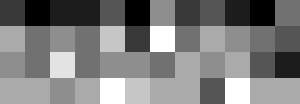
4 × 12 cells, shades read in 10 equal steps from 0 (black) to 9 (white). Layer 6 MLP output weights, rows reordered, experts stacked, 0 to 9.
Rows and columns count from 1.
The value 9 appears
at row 2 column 7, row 4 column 5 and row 4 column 10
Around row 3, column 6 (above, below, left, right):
2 7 5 4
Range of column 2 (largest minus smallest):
6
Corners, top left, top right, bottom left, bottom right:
2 4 6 6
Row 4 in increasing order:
3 5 6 6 6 6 6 6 6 7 9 9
